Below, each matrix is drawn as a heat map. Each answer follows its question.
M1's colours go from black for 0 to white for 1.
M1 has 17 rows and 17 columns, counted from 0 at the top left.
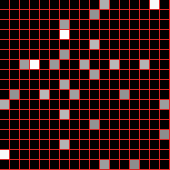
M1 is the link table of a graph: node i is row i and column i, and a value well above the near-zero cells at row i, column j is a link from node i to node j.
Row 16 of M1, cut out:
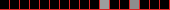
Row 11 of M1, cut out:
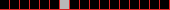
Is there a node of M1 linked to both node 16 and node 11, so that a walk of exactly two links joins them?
no
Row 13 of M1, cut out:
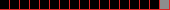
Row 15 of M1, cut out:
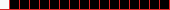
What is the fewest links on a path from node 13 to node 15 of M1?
4
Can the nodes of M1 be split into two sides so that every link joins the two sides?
yes
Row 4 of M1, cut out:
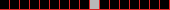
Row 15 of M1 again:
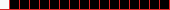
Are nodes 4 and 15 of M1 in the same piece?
no
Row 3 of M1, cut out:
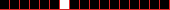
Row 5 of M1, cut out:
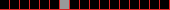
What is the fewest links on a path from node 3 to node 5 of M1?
2
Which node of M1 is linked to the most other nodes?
node 6
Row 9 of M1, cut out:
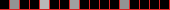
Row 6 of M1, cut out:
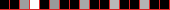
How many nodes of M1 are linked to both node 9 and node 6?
0
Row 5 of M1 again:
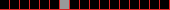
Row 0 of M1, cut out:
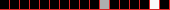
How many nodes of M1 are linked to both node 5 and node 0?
0
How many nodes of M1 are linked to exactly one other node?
12
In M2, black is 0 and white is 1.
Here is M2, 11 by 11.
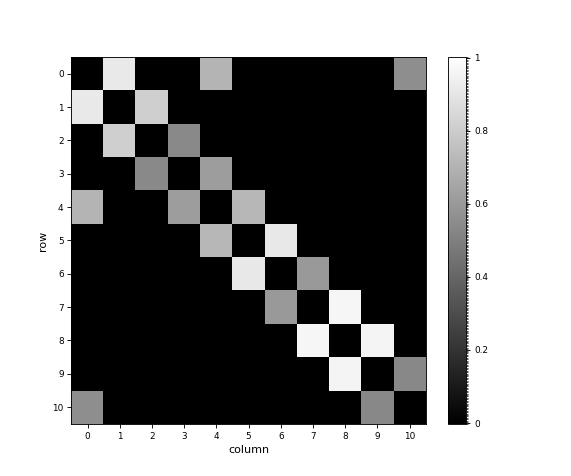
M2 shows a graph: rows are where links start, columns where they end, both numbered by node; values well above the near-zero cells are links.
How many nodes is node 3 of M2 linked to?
2
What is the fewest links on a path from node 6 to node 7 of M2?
1
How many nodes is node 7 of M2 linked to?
2
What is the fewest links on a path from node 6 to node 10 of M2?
4
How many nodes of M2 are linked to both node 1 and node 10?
1
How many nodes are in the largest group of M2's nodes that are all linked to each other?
2
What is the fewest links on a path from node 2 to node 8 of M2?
5
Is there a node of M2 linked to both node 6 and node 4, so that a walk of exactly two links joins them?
yes
